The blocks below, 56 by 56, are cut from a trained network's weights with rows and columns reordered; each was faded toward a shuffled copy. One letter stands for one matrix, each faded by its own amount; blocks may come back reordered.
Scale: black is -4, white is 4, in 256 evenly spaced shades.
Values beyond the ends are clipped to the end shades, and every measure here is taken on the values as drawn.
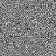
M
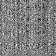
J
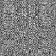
M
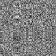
M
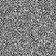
M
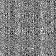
J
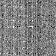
J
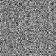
M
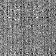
J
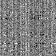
J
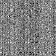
J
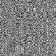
M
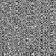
M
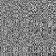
M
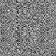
M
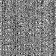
J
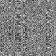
M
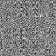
M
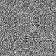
M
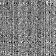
J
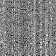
J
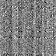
J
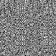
M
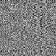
M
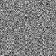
M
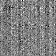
J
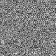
M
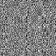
M
